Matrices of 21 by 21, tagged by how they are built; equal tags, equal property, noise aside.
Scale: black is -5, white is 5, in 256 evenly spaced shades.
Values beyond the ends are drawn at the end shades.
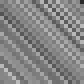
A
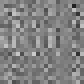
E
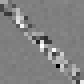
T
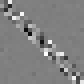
T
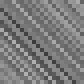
A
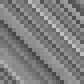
A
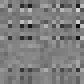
E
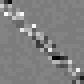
T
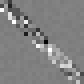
T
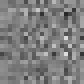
E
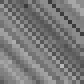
A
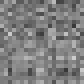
E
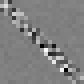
T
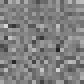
E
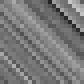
A
